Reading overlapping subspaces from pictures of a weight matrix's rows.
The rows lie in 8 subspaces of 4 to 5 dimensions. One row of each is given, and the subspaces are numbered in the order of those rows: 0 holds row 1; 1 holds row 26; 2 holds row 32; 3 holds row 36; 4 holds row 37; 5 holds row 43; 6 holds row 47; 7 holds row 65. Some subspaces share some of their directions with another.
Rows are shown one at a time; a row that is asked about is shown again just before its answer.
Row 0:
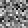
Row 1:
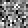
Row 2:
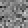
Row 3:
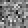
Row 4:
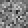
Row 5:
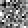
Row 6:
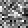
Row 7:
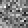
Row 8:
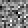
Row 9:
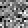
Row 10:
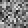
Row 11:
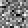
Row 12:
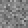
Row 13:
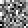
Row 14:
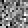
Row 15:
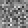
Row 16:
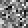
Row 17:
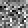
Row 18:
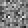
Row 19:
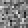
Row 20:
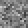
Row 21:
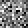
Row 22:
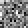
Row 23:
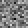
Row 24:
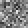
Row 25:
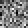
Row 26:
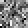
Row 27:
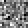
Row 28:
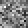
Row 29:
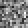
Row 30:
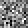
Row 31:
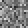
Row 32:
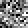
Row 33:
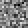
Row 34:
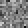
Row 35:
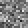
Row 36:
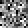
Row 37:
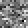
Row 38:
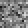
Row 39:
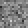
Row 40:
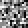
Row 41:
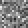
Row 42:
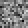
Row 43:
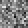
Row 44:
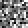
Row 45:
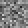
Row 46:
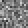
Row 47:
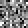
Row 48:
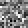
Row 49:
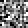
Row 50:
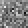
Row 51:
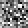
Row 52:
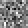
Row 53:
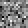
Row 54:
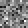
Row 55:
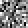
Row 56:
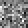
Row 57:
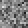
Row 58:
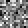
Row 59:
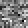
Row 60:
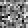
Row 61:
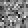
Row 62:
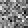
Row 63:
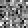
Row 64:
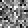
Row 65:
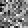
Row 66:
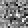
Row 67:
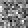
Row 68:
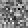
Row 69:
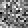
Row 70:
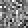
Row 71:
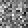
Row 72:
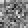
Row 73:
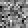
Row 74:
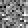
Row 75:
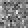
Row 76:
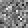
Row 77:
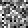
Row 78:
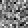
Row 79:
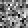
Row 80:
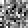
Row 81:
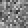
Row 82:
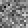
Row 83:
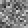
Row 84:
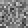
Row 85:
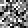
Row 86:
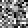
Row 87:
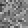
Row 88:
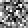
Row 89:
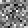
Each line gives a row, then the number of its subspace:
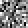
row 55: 0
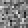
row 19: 5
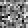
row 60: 1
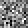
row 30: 0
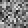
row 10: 5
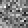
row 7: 2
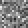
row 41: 2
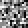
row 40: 5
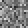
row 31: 4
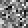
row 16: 6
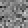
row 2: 7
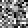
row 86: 5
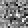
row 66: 2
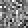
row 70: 3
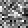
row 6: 5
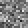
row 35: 7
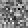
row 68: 4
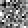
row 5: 6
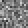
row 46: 4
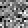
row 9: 7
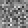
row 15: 0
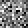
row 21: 4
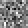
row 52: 4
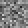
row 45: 2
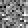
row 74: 1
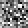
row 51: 0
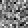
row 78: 2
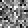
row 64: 4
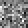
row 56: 4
